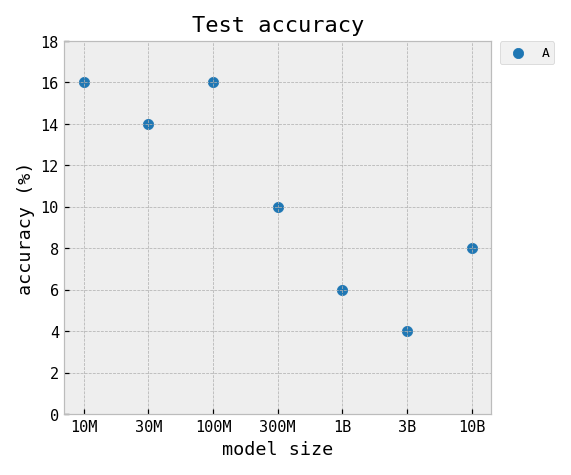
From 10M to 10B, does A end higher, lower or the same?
lower
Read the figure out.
Title: Test accuracy
x-axis: model size, ticks 10M 30M 100M 300M 1B 3B 10B
y-axis: accuracy (%), ticks 0 2 4 6 8 10 12 14 16 18
Legend: A
Values:
A: 16 14 16 10 6 4 8
